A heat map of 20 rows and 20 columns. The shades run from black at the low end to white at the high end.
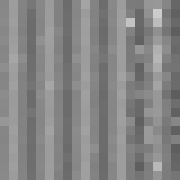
Upright stripes repeat 5 times across the table. On average the colour sits 50% of the way up the scale. The left part is calmer, up to a seam about 70% of the way across.
